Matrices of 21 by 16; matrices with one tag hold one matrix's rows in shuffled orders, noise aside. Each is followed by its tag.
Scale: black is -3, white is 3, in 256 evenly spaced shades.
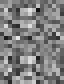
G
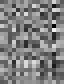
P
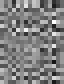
P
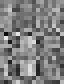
G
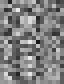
G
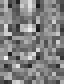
G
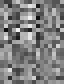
G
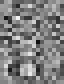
G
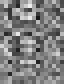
G
